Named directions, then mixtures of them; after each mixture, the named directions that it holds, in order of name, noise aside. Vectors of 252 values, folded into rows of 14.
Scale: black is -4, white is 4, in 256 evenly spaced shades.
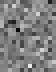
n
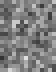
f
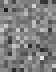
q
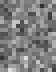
f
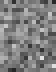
f, q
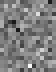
n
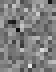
n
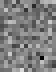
n, q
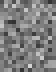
n, q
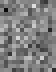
f, q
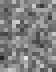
f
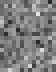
f, n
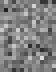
q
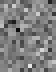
n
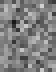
f, n
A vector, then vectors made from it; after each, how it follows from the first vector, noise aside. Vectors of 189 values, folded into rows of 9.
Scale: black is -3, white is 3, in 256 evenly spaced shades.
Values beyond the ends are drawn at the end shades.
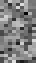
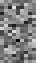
wrapped around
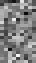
reversed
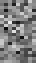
wrapped around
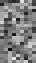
reversed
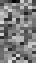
reversed
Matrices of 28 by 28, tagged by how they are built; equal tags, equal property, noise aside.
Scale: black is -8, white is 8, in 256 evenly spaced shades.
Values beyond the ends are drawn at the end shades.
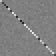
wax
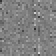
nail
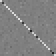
wax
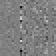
nail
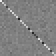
wax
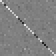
wax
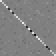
wax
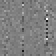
nail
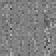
nail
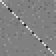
wax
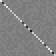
wax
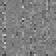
nail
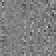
nail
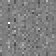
nail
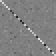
wax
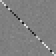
wax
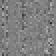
nail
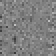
nail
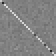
wax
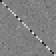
wax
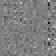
nail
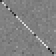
wax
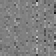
nail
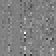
nail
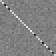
wax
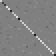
wax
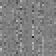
nail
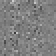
nail
